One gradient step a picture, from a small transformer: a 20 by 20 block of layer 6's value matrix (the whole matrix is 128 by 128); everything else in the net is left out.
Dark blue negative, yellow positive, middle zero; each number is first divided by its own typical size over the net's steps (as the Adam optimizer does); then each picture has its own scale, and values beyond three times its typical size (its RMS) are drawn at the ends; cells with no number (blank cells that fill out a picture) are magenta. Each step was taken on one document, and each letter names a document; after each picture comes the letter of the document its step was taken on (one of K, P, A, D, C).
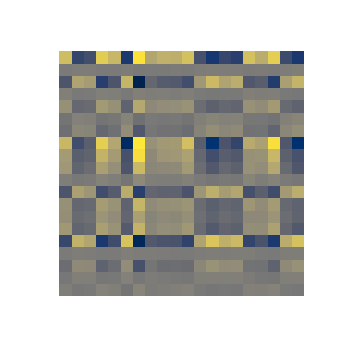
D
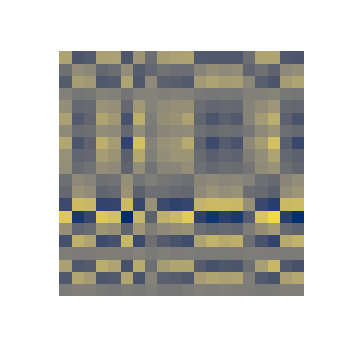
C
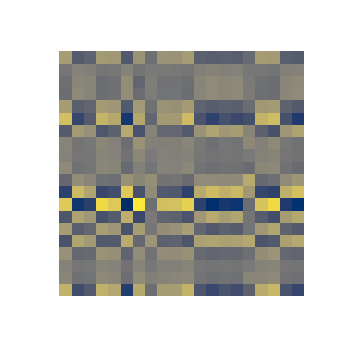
C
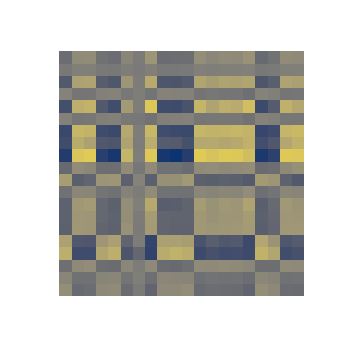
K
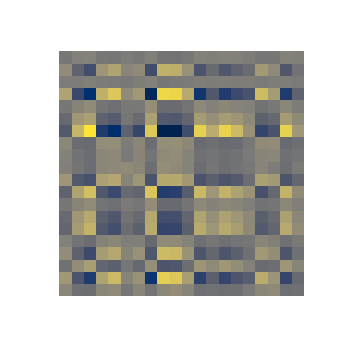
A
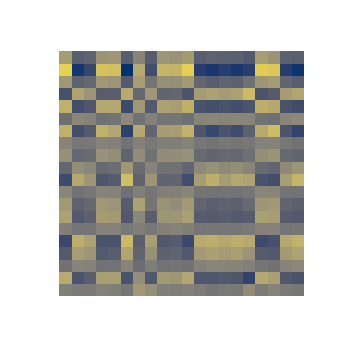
C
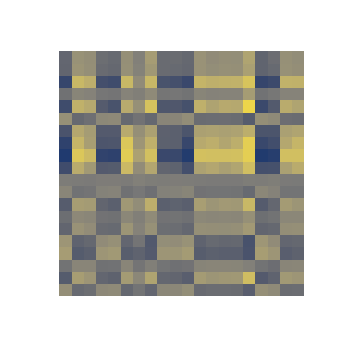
K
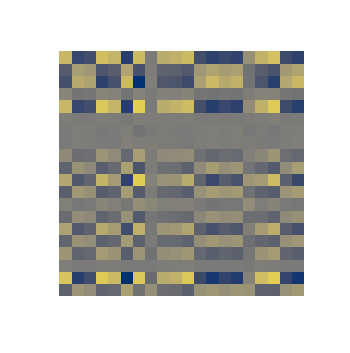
C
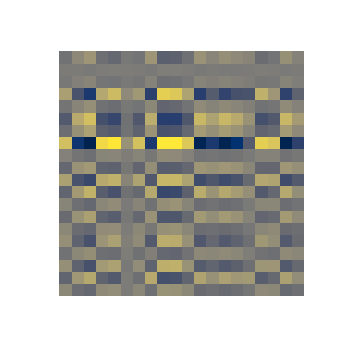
A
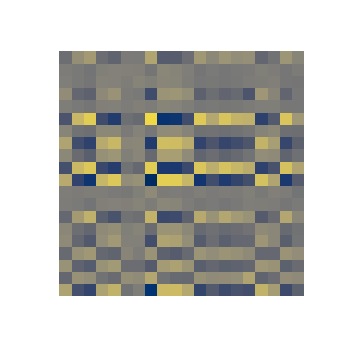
A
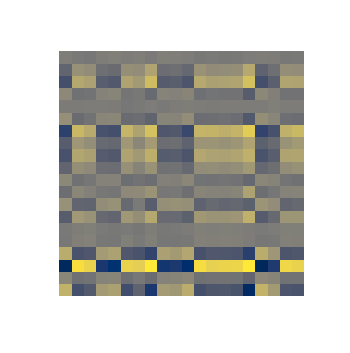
K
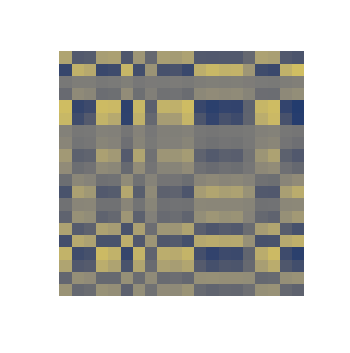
C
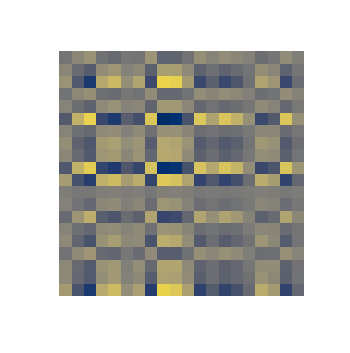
A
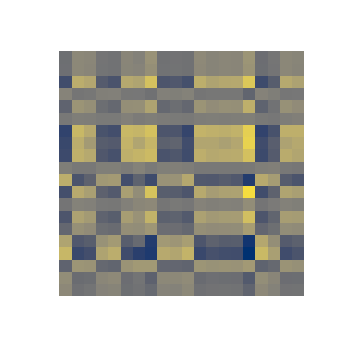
K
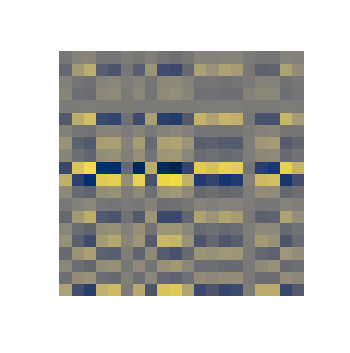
A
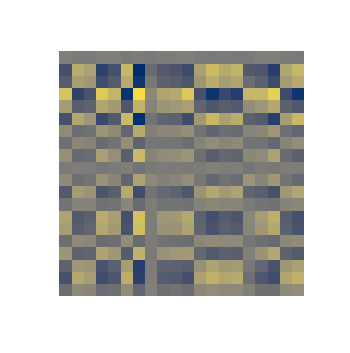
C
